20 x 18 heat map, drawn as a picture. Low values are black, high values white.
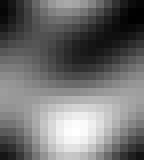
The ninth with the highest average is the bottom middle. There are no lone odd cells. The middle left is the calmest part. The ninth with the lowest average is the top right. There are no regular stripes.
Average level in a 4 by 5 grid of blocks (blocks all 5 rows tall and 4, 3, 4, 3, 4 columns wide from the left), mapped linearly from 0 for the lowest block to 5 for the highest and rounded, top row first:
12210
22112
33443
24542
